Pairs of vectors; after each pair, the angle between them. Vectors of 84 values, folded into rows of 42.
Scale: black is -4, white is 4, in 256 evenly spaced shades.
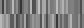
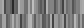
partly opposed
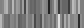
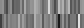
nearly opposite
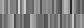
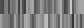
nearly opposite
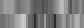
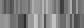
nearly opposite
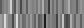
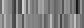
partly aligned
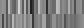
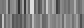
nearly opposite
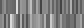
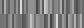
orthogonal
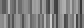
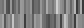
partly opposed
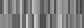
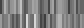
nearly parallel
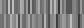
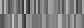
orthogonal
